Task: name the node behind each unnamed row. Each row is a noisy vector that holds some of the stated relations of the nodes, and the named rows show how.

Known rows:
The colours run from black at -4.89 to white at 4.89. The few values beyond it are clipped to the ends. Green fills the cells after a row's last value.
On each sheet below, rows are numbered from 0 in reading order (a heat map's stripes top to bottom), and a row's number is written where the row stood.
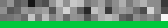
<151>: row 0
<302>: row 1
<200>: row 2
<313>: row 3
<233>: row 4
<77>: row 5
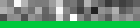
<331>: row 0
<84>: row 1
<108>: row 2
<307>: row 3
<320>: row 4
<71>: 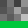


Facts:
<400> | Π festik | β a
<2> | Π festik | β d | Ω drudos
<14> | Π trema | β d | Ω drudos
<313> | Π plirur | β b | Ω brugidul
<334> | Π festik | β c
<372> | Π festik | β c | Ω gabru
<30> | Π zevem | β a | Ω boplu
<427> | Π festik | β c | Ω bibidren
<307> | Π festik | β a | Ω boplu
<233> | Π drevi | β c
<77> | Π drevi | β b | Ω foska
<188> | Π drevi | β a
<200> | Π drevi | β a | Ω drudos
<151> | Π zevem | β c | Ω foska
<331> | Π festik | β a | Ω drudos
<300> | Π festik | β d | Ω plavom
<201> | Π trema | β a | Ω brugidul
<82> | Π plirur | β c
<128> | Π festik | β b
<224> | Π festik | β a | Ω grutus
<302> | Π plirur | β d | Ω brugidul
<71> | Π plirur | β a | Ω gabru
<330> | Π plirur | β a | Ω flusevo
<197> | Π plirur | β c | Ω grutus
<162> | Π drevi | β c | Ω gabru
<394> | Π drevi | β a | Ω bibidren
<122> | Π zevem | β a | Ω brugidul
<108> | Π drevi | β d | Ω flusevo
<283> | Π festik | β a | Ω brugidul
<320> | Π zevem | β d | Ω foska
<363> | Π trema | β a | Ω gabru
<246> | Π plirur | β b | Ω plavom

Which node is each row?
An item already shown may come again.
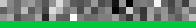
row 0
<201>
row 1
<363>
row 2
<330>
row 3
<151>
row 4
<197>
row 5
<128>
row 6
<71>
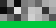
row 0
<197>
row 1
<14>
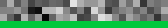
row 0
<162>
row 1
<224>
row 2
<2>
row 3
<246>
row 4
<82>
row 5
<372>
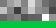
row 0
<427>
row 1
<330>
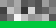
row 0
<246>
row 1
<300>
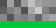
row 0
<82>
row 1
<394>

